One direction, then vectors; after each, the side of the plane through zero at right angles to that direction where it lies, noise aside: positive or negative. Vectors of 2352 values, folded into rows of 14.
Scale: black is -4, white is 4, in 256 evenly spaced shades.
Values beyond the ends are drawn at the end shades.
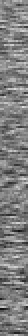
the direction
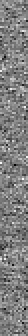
positive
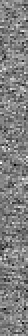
positive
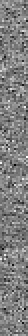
positive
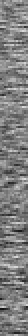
positive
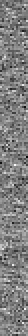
negative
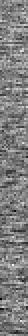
positive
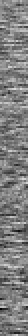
positive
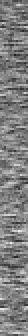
negative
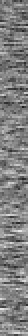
negative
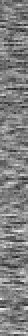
negative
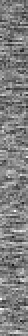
negative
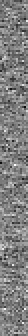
negative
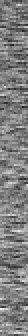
negative
